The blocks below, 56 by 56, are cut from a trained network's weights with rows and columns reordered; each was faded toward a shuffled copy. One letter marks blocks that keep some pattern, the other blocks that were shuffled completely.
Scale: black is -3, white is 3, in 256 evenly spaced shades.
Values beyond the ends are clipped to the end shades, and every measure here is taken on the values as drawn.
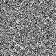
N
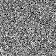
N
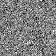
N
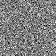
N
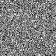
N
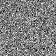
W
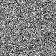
N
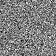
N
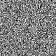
N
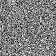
W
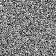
W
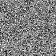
W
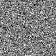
N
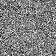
W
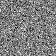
W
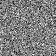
W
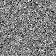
W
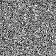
N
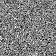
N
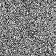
N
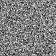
W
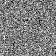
N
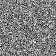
W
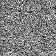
N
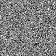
N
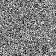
N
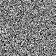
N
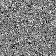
N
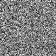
N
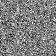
N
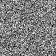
W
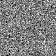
N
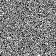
W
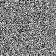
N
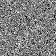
W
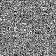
N
